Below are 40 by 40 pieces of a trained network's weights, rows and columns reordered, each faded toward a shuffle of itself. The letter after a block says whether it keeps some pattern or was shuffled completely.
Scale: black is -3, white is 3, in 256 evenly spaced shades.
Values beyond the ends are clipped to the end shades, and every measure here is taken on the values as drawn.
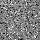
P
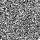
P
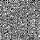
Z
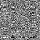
Z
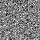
P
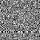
Z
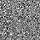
Z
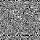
Z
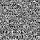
Z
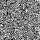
P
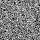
P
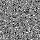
P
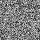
P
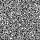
P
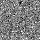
P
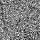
P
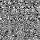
Z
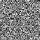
Z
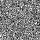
P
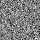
P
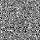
Z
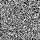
P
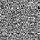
Z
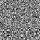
Z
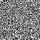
Z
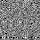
Z
